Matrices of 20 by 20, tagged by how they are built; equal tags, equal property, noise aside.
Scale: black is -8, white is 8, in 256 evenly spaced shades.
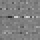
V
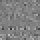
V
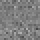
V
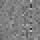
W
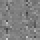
W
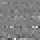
V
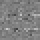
V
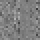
W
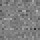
V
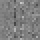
W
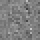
W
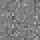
W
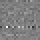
V
